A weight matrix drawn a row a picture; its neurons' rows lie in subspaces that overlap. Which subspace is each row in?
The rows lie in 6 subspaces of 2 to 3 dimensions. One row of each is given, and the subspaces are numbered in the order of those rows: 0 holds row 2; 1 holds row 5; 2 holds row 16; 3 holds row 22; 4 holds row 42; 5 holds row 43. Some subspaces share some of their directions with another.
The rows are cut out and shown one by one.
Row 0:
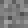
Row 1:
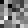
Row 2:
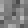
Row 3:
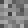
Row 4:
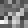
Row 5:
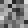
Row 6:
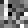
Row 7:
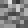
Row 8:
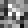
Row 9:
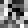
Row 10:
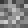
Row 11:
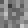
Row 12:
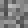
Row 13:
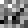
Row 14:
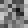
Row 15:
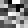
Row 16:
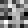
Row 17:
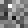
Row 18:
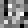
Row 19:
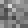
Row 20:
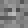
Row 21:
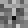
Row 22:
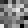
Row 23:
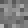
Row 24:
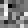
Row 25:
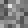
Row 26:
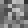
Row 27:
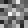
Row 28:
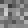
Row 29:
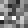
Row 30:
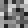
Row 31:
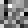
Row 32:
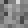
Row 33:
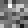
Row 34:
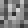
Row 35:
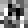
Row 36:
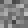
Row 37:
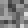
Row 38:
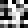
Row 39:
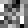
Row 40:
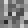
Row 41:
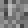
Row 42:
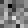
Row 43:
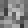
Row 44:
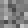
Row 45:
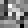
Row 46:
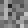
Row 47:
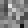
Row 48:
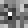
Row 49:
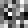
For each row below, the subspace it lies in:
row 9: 1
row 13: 4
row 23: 3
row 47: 5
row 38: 2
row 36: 3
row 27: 3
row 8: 5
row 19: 4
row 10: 2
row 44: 2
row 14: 1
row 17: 4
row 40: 4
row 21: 4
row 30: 1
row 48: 2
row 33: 3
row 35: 5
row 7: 3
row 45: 5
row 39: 0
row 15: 3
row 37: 2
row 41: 1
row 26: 1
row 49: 2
